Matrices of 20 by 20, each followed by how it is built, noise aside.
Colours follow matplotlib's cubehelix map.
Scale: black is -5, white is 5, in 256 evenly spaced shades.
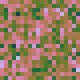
low rank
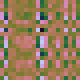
low rank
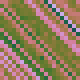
Toeplitz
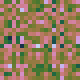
low rank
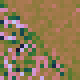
lower triangular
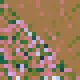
lower triangular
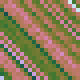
Toeplitz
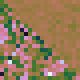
lower triangular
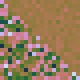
lower triangular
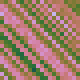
Toeplitz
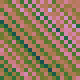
Toeplitz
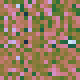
low rank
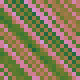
Toeplitz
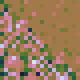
lower triangular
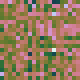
low rank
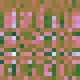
low rank
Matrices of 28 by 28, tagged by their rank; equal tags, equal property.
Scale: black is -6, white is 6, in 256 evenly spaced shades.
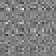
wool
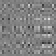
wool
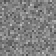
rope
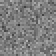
rope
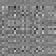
wool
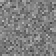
rope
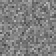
rope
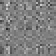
wool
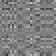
wool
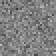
rope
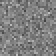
rope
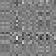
wool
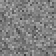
rope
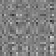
wool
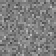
rope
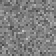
rope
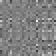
wool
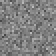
rope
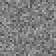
rope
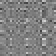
wool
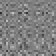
wool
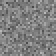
rope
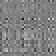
wool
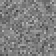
rope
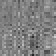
wool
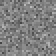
rope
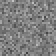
rope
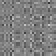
wool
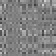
wool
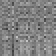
wool
